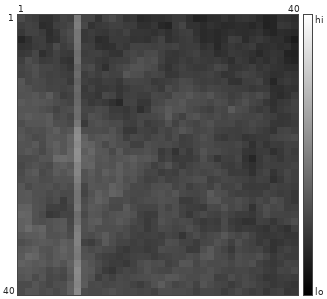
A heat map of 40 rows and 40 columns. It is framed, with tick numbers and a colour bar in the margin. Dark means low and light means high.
Grain: streaks running down. Odd lines: column 9. Slope: up to the bottom left. Ninth with the lowest average: top right. Average level on the scale: 30%.
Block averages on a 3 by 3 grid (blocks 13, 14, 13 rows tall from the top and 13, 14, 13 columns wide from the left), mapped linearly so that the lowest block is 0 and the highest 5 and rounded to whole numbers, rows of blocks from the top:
210 / 532 / 532
